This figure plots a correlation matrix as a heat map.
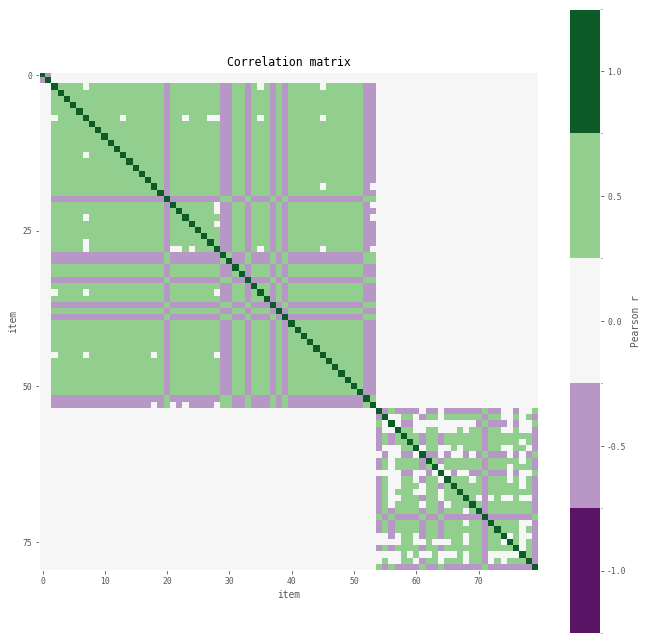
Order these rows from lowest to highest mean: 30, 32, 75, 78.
30, 75, 78, 32
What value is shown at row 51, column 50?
0.5
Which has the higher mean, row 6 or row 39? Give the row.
6
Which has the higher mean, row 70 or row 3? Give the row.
3
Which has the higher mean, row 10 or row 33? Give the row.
10
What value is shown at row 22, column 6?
0.5
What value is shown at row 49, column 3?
0.5
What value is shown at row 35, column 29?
-0.5
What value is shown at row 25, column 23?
0.5
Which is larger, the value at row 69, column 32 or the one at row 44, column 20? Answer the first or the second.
the first
